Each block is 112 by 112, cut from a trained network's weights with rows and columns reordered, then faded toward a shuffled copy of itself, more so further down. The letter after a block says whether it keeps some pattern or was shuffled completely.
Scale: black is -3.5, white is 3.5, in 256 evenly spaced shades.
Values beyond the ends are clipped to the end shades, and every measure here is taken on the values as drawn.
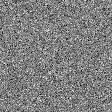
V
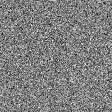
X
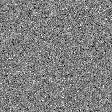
X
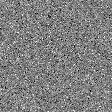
V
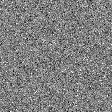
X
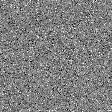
X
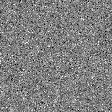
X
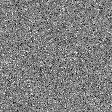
V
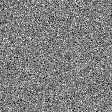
X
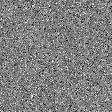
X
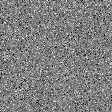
X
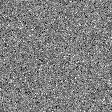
V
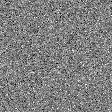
X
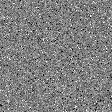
V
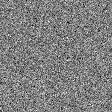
X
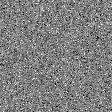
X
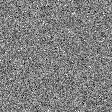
V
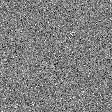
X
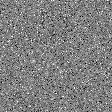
V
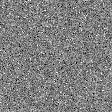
V
